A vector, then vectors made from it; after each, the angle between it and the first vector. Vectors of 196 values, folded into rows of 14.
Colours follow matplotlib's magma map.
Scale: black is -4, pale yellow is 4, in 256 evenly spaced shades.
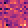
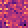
nearly opposite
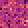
partly aligned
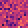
partly aligned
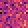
partly aligned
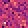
partly aligned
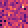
orthogonal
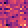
nearly parallel
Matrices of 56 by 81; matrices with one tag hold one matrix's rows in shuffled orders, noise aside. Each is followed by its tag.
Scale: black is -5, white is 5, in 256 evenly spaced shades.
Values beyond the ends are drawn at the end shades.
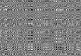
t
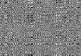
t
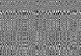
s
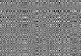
s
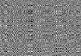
t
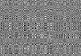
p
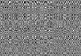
p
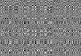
p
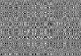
p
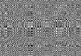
t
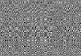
p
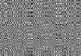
t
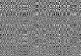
s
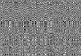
p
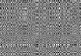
s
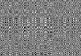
p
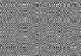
s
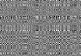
s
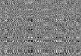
t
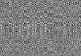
p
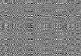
t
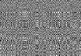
s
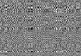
t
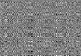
t
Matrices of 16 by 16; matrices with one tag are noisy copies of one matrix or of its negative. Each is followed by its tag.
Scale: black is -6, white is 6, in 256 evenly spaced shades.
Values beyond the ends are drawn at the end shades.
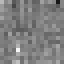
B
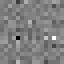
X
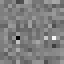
X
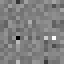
X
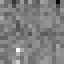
B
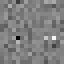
X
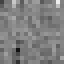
B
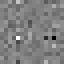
X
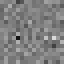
X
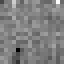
B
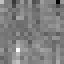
B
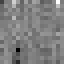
B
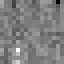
B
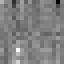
B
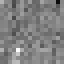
B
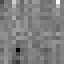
B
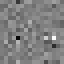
X
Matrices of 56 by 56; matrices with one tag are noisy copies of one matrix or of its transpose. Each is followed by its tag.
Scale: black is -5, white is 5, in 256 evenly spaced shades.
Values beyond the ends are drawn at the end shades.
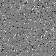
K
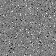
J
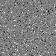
J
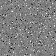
J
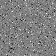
J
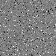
J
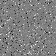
K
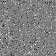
K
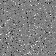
K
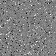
K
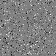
K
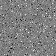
J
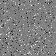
K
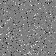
K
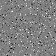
J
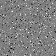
J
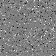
K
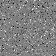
K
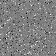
K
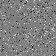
K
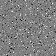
J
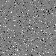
J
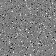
J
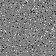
K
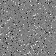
K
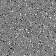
J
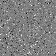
K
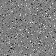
J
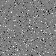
J
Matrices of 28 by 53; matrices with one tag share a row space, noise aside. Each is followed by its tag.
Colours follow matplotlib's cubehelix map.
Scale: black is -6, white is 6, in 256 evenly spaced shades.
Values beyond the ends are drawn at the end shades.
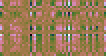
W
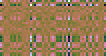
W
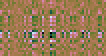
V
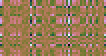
W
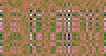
W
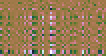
V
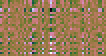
V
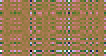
W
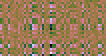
V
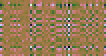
W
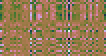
W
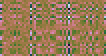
W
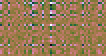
V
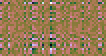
V
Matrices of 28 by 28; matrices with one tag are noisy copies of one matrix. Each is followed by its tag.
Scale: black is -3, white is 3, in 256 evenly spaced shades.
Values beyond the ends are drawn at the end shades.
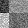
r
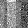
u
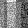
u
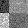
r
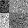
r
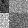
r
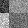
r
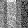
u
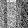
u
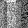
u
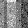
u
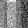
u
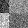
r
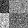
r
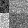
r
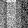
u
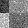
r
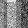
u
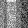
u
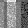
u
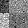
r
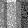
u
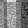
u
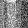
u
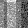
u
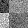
r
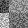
r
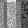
u
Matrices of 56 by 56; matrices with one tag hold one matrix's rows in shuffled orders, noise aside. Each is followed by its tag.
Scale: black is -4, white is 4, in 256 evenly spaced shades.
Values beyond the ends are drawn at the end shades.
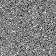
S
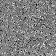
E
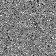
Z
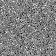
S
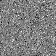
E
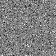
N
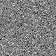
S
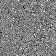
E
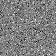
E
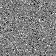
Z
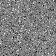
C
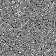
C
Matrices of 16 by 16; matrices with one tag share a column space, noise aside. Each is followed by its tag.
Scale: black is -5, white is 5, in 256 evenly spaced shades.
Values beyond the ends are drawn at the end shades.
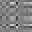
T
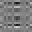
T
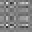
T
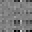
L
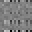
L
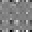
L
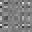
T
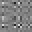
T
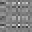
T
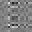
T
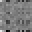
L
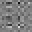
T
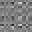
T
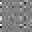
T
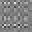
T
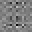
T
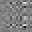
T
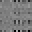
L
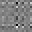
T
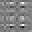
T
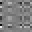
T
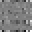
L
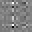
T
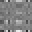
L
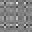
T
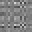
T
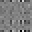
L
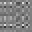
T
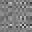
T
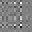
T
